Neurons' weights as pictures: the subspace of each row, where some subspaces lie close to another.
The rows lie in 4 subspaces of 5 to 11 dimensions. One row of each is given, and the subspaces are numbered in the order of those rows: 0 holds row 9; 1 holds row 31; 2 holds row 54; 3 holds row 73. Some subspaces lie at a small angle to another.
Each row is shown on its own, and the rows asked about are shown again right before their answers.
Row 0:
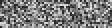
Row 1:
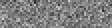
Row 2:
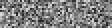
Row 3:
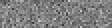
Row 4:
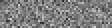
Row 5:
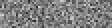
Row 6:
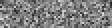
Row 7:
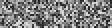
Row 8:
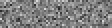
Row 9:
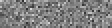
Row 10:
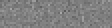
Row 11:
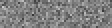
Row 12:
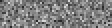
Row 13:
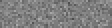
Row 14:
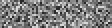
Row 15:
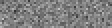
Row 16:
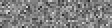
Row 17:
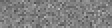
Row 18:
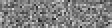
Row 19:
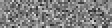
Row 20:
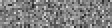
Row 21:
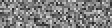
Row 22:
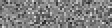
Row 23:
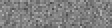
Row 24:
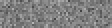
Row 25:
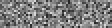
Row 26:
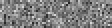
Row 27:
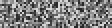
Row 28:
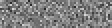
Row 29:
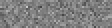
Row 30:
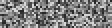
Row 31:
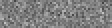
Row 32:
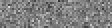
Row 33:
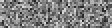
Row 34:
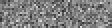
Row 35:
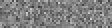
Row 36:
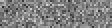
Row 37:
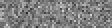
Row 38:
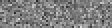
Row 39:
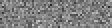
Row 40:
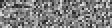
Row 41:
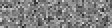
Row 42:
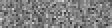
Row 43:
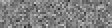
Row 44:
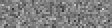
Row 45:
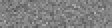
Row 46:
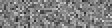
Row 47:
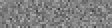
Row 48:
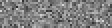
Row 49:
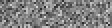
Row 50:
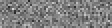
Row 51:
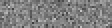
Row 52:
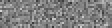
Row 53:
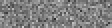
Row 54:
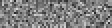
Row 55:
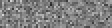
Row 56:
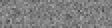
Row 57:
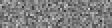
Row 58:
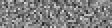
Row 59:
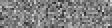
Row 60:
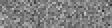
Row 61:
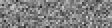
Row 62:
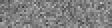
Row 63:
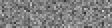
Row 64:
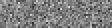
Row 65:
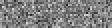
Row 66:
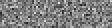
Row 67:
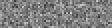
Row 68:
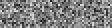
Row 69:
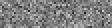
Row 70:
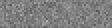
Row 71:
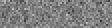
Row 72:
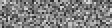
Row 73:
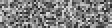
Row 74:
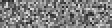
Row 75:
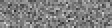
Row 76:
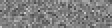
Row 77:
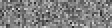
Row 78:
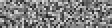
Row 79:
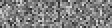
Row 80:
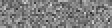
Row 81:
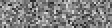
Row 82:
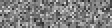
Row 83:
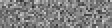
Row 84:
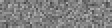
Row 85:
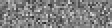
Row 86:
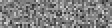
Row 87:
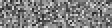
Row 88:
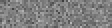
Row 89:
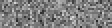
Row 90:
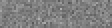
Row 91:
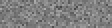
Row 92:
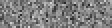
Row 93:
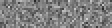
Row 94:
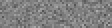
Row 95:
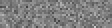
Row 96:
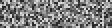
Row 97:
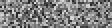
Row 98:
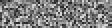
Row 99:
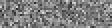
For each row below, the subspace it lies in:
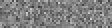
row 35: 0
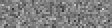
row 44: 0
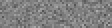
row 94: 0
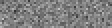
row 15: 1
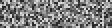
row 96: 2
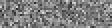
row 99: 0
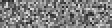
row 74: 2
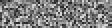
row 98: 1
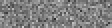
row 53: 3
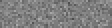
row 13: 2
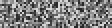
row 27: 0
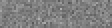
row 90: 2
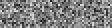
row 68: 1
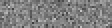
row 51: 3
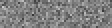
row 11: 3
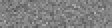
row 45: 2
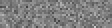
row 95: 0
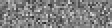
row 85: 2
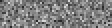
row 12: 2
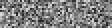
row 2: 0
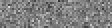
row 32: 1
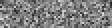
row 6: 1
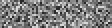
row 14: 2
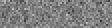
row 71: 2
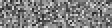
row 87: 2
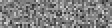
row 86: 1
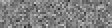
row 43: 3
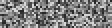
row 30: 3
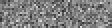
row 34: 3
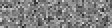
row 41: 1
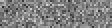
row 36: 0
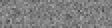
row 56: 1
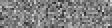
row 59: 1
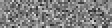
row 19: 0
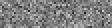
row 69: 1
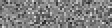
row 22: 2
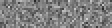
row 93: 1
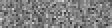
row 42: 3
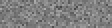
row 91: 1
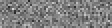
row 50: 1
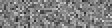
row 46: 0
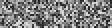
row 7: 0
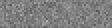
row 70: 0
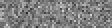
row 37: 0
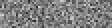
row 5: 0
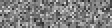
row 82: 0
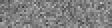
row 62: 3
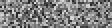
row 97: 0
